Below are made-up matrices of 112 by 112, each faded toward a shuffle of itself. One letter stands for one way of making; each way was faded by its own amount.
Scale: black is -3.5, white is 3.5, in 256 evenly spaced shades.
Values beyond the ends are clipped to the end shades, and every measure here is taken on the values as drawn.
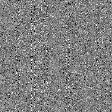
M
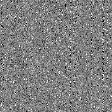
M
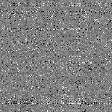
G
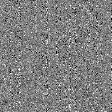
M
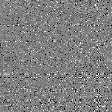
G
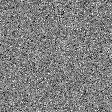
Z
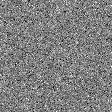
Z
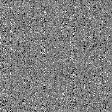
M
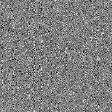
M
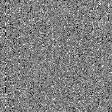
M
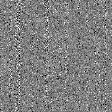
M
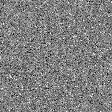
Z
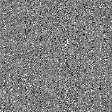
M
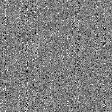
M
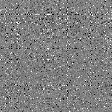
G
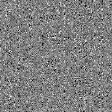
M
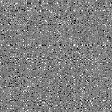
G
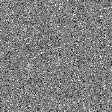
M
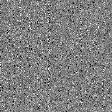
M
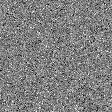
Z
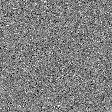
Z
